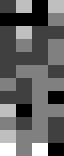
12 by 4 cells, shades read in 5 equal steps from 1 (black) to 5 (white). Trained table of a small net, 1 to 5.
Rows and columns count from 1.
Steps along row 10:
down up down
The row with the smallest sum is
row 2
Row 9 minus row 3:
2 -3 1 1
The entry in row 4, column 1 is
2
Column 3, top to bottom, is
1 1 2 2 2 3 3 3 3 3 3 5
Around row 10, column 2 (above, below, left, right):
1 3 3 3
